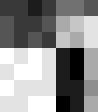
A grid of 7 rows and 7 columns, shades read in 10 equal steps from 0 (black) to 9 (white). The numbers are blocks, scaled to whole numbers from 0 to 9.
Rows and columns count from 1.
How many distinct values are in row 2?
5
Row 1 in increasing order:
1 2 2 2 3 4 4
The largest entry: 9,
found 7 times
